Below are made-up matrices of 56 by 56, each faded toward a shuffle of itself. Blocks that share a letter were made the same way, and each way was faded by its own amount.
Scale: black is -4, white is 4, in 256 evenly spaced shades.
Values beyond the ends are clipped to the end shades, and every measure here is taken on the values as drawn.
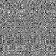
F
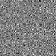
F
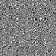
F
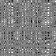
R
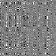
R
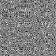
F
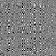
R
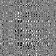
R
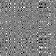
R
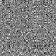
F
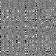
R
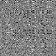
F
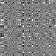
R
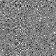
F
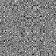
F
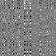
R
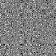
F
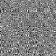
F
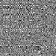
F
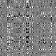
R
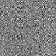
F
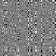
R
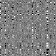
R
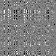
R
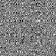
F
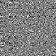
F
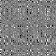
R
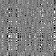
R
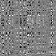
R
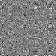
F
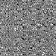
F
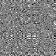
F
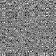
F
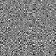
F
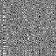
F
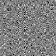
F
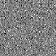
F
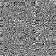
F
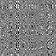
R
